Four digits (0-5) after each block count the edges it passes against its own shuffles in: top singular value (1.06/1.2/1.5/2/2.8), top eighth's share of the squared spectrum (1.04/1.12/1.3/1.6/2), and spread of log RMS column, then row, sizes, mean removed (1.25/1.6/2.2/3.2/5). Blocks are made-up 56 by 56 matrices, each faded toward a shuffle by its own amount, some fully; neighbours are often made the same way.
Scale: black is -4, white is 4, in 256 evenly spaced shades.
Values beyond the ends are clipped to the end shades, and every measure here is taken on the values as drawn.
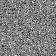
0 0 0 0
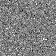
0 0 0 0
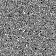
0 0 0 0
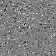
1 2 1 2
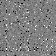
2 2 1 1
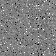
1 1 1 0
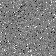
0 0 0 0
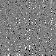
2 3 2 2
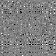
4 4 2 2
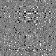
4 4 2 2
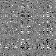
4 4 2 2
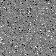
2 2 0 0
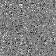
2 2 0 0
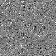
3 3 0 1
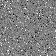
0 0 0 0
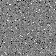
0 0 0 0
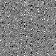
3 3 2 0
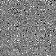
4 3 2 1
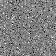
2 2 0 0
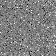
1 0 0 0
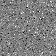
1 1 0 0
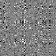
4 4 3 2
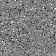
2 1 0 0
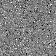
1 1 0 0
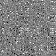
3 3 1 1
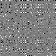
4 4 2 2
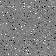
3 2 0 0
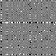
5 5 2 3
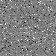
1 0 0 0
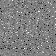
2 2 0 0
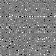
4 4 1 2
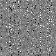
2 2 3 0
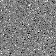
0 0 1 0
